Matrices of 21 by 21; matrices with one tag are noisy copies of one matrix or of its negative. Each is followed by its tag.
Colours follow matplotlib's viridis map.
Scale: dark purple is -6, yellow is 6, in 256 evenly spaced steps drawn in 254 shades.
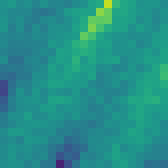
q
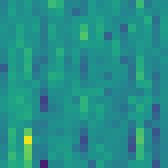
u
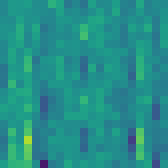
u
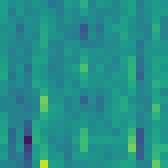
u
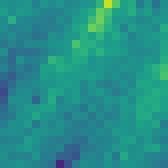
q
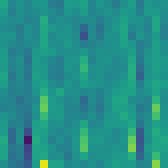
u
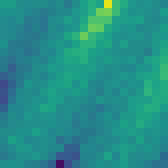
q
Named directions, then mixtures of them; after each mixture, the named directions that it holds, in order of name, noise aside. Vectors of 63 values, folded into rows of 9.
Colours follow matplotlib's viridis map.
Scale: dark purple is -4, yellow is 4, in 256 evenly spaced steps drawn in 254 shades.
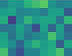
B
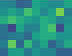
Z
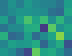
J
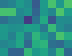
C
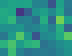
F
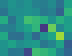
J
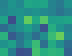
B, J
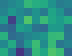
B, J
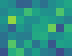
B, Z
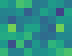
Z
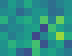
F, J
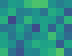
B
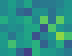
F, J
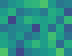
B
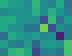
C, J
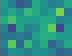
Z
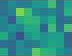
F, J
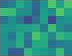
C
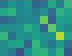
C, J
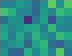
C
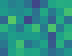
B, C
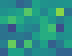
Z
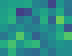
F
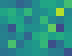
C, Z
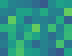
B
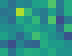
F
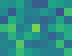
B, Z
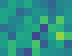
F, J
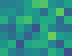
B, Z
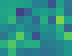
F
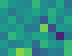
C, J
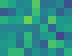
C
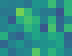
F, J
